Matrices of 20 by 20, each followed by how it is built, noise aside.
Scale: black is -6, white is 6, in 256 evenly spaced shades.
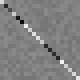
diagonal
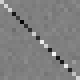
diagonal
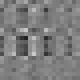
low rank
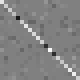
diagonal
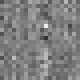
low rank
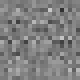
low rank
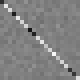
diagonal
